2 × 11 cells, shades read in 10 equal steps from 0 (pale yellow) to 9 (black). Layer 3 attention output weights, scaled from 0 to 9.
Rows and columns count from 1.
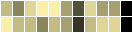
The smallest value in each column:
0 2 1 0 0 3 6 1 1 1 9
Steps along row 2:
up same up down up up down down same up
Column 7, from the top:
6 7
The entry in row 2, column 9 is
1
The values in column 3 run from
1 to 2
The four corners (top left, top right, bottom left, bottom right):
2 9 0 9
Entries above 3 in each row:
3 3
